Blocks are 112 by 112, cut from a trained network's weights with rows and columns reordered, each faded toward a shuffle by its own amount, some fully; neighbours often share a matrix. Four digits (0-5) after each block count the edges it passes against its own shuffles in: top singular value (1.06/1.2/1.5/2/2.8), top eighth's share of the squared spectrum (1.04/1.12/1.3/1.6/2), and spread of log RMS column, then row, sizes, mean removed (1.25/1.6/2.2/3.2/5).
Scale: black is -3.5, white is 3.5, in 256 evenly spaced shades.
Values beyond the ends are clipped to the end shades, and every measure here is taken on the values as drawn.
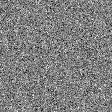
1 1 0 0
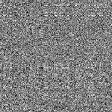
4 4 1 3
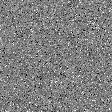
0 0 0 0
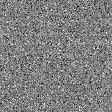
0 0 0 0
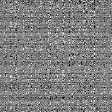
4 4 4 2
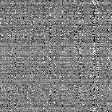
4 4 4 2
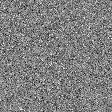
0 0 0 0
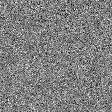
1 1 0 0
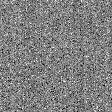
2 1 0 0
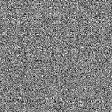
4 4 1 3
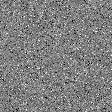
0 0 0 0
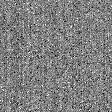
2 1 0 1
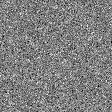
0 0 0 0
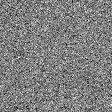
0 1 0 0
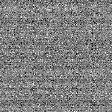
3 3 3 1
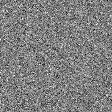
1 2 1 0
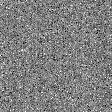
1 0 0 0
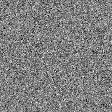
2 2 0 1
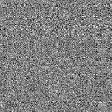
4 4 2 3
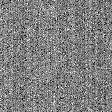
3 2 0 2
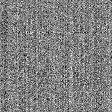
3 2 0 2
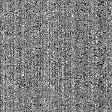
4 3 1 3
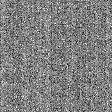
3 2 0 1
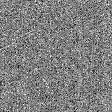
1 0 0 0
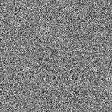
3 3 1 2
